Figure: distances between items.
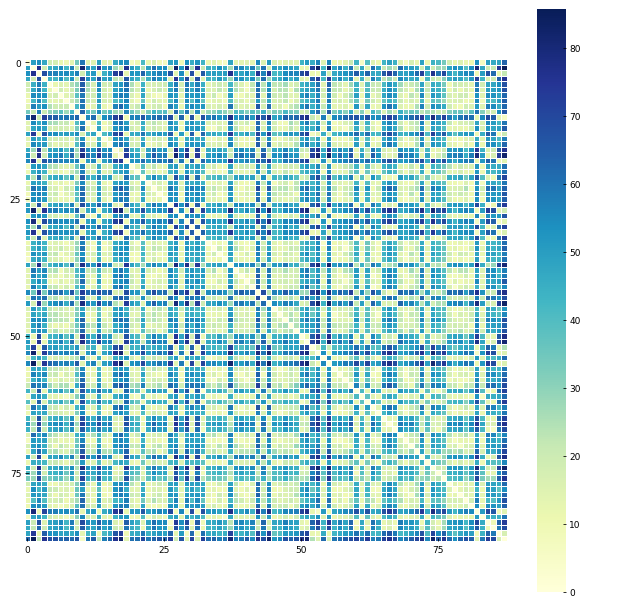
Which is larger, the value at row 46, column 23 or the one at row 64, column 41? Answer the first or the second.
the first
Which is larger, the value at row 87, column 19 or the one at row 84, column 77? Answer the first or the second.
the first
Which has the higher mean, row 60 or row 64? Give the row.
60
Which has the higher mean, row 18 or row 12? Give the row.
18
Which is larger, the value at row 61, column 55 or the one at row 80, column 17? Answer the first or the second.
the first
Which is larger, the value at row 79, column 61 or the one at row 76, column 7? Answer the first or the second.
the second
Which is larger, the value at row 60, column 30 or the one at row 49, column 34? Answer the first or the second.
the second
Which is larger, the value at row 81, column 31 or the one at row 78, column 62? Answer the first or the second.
the first
